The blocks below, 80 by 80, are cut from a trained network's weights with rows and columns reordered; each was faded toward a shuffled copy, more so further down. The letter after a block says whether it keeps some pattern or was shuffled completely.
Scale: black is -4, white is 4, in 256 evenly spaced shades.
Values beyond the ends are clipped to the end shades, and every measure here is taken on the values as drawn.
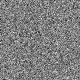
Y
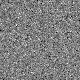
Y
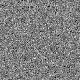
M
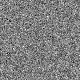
Y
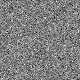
Y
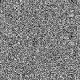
M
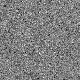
M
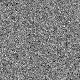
Y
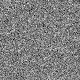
Y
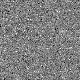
M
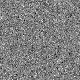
M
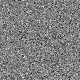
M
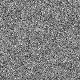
Y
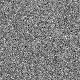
Y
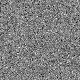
Y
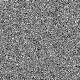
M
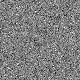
Y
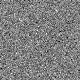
M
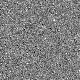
Y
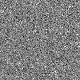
M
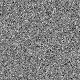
Y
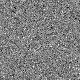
M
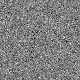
Y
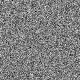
Y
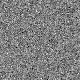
M
